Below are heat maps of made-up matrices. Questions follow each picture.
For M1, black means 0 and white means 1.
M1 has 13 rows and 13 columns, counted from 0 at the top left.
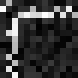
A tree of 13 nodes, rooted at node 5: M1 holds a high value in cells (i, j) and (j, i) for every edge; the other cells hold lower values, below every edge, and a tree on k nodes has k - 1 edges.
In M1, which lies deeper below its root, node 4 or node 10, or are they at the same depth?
the same depth
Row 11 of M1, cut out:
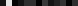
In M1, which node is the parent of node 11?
1
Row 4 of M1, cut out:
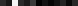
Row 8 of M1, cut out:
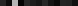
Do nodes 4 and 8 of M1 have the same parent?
yes
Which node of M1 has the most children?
2
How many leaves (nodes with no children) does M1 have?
10
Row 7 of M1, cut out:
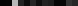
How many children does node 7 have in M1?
0
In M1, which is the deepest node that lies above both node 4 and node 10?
2
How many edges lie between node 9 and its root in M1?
2
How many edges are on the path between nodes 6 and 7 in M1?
2
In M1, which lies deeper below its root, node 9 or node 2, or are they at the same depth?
node 9
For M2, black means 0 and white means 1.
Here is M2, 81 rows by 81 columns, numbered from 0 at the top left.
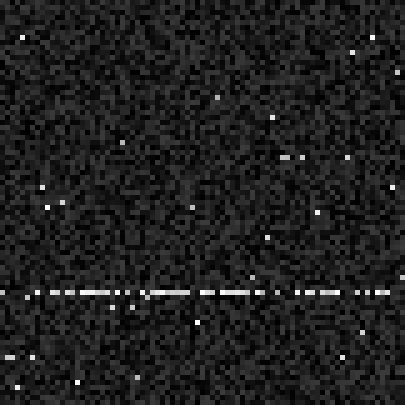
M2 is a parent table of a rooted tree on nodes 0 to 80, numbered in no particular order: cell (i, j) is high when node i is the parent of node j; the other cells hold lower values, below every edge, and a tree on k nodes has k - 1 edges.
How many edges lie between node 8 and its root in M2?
2
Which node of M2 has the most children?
58
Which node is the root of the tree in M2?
58
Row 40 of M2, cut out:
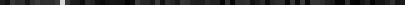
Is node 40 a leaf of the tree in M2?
no
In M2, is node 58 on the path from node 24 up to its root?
yes
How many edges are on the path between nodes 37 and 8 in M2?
1
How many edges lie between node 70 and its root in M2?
2
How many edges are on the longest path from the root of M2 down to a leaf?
2
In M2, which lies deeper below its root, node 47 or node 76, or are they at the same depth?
the same depth
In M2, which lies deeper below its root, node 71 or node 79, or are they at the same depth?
node 79
